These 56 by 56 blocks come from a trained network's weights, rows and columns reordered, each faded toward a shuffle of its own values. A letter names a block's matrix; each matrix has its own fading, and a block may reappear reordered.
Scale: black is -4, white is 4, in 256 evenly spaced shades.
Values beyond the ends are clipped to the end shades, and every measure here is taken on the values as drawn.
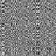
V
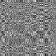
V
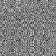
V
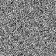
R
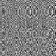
V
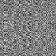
V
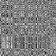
V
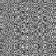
V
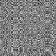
V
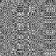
V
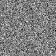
R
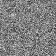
R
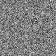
R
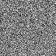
R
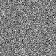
R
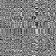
V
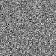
R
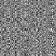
V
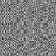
V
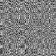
V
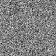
R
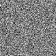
R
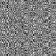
V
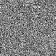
R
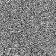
R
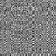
V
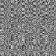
V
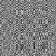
V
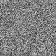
R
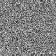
R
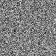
R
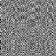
V
